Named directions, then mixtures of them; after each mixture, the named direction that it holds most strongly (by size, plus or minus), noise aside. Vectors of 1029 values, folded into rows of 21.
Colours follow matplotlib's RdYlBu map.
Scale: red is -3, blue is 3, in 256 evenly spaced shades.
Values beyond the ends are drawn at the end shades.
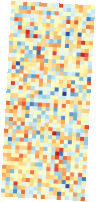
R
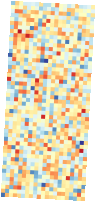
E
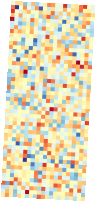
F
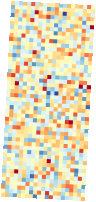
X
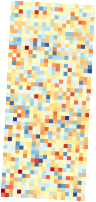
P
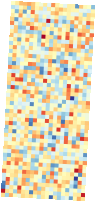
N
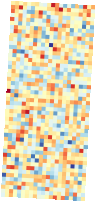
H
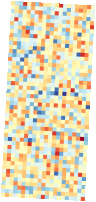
R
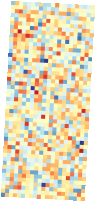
E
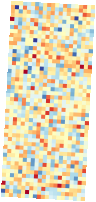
F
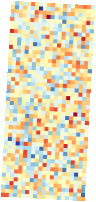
F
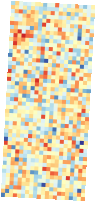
E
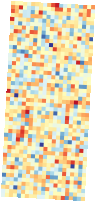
H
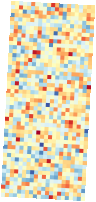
X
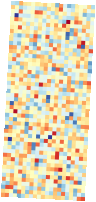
P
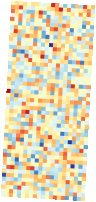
H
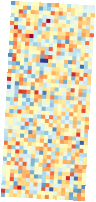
E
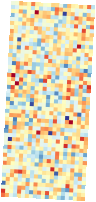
X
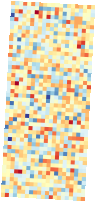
X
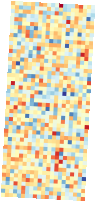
R
